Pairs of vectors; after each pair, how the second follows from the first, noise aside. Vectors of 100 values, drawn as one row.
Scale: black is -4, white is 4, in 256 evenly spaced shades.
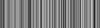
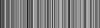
shuffled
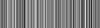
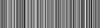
copied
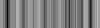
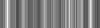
negated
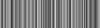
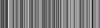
shuffled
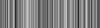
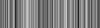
copied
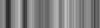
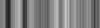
copied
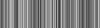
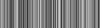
negated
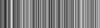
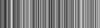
copied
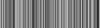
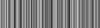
shuffled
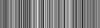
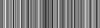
shuffled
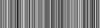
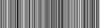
copied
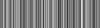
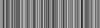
negated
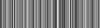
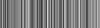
shuffled
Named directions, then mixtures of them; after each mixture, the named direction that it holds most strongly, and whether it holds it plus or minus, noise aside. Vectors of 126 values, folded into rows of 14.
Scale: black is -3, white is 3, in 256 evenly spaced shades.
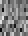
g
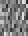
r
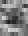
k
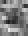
k, plus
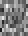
g, plus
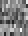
r, minus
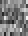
g, minus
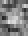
k, minus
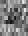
k, plus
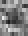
k, plus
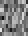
r, plus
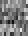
g, minus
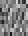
r, minus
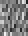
r, plus
